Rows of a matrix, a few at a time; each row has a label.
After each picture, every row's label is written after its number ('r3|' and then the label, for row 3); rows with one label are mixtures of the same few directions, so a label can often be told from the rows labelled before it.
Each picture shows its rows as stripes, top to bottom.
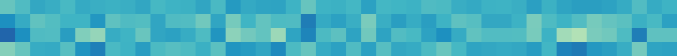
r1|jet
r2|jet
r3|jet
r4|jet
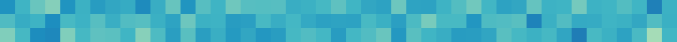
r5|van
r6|van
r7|van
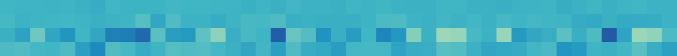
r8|jet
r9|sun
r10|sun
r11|jet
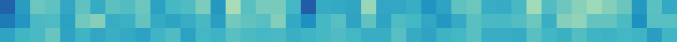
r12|jet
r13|jet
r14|van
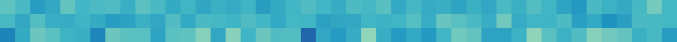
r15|van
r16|sun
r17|jet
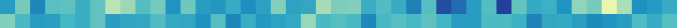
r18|sun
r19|jet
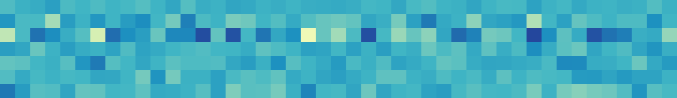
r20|van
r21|van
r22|jet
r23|van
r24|jet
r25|sun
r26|jet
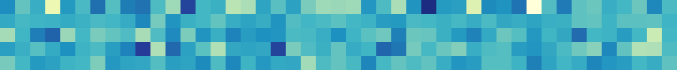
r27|van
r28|sun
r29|van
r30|sun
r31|jet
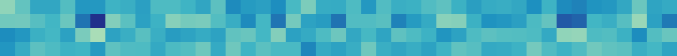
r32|jet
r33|jet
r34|jet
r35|jet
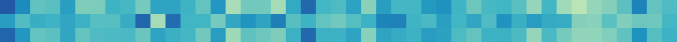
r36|jet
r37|sun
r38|jet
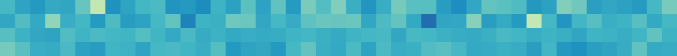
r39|jet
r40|van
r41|van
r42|jet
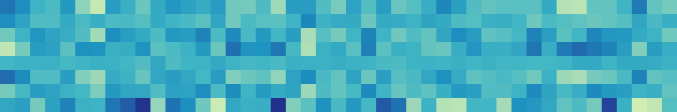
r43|jet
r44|jet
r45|jet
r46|jet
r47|sun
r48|jet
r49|jet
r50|sun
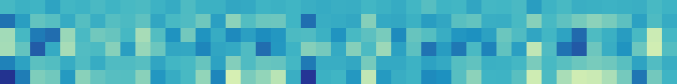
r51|van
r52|jet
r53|van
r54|van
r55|jet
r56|jet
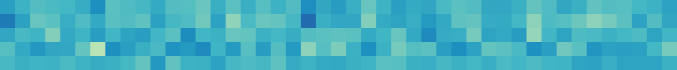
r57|jet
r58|jet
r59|van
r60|jet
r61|sun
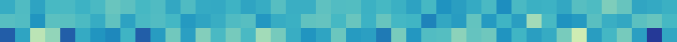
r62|sun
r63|van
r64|van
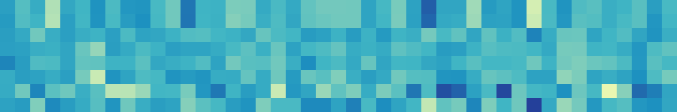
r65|van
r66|van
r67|van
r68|jet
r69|jet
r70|jet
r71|sun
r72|van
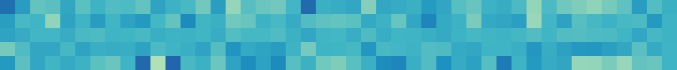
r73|jet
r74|van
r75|jet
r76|jet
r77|sun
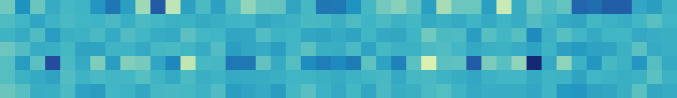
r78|sun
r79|van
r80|van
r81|jet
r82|van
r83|van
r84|jet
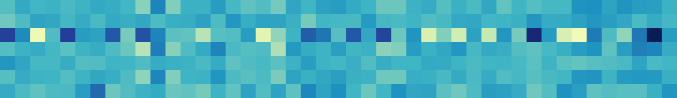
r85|sun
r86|jet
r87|van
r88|sun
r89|jet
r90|sun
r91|jet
